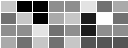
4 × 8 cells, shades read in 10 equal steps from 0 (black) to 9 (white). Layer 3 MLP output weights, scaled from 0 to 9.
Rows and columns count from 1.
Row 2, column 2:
7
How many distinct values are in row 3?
4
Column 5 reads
5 7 5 7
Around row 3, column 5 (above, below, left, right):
7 7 4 1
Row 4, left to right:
6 4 7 4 7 3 3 3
